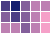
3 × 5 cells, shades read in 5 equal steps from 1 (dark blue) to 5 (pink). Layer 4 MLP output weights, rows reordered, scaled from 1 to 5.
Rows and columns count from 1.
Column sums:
9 7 9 12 14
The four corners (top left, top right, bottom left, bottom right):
2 4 4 5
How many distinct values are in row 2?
4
